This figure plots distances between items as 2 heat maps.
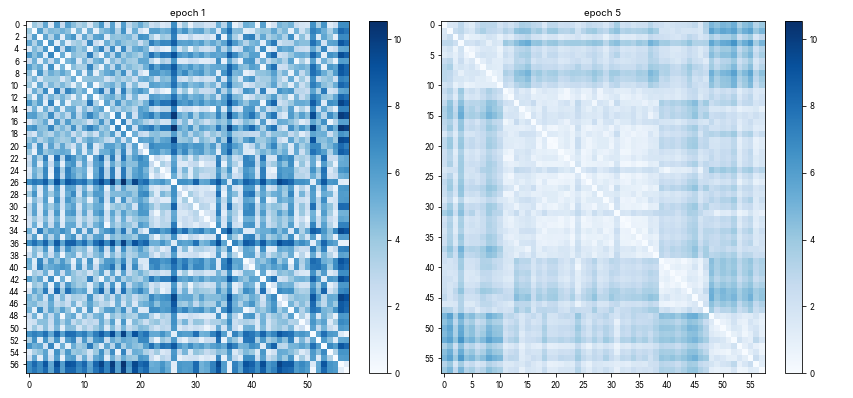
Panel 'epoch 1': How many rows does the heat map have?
58
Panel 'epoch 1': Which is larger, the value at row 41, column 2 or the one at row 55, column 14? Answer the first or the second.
the first
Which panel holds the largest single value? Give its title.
epoch 1
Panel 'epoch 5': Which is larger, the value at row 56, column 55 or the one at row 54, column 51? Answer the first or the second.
the first
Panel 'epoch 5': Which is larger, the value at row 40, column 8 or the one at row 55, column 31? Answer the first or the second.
the first
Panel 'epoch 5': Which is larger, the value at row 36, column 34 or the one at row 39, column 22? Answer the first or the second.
the second
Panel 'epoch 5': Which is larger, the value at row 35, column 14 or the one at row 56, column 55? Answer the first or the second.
the second
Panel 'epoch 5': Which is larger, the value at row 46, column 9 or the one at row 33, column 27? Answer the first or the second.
the first
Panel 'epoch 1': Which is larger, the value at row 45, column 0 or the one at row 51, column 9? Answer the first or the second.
the second
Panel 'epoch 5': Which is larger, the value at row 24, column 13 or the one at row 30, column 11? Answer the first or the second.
the first
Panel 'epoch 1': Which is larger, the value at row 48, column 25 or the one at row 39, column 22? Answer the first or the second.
the second
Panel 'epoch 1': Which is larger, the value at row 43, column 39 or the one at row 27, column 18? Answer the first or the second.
the first
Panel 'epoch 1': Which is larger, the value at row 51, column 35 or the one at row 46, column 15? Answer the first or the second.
the first
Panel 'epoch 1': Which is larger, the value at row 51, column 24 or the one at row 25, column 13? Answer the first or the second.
the second
